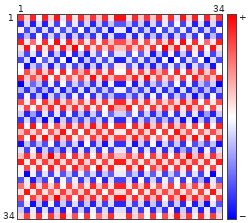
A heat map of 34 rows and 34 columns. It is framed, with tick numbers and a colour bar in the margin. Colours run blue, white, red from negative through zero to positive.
Mirror symmetry: left to right. Slope: none. Stripes: horizontal, repeating 7 times.
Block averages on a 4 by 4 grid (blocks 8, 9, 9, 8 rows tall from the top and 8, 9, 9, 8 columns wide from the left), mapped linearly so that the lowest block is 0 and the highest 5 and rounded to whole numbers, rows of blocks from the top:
0 0 0 0
1 1 1 1
5 5 5 5
2 2 2 2
